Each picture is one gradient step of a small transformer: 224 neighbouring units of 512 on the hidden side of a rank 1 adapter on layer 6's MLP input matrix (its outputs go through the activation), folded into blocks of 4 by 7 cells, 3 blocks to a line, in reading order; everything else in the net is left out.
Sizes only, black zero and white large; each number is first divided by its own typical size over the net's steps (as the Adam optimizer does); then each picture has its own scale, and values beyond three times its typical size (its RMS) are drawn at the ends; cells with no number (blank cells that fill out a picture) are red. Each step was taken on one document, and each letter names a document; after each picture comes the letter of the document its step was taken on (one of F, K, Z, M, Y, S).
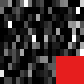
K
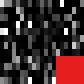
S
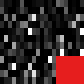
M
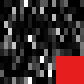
K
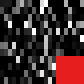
K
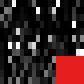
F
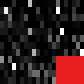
F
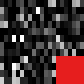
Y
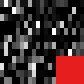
S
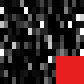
M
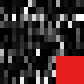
Y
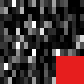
S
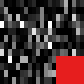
Y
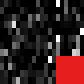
M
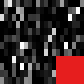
S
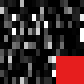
M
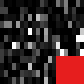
M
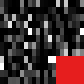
M
